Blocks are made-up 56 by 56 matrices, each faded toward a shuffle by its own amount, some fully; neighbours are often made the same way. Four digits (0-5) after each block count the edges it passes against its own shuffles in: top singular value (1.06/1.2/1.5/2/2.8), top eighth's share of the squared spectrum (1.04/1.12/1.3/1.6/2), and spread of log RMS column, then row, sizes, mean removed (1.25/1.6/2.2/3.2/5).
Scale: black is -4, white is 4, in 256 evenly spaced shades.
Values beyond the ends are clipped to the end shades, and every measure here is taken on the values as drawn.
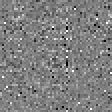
3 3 1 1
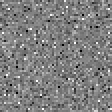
2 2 0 0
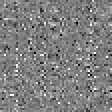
4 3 2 1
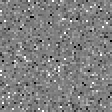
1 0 0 0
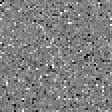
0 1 0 0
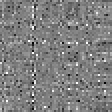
4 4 2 2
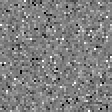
1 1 0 0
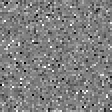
0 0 0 0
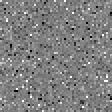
0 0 0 0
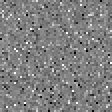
1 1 0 0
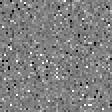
0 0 0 0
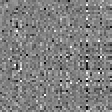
4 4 2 2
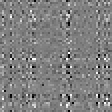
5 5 3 3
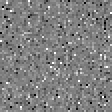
2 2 0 0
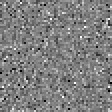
2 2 1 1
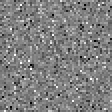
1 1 0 0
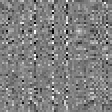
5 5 3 2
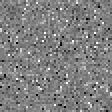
1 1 0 0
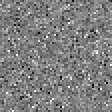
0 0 0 0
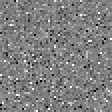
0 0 0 0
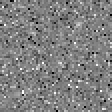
0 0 0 0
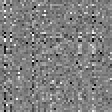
4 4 2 1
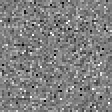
1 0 0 0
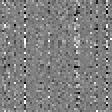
4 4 3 1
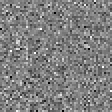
3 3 1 1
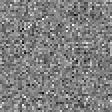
3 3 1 1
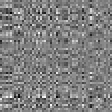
4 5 4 4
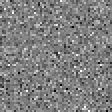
2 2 0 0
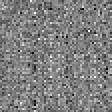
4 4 2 2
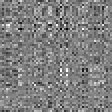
4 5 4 3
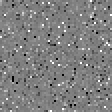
0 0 0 0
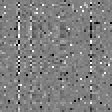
4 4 2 2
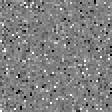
1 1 0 0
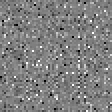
3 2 1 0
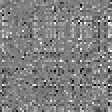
4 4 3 2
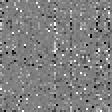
3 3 2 1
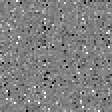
3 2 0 0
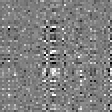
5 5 3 2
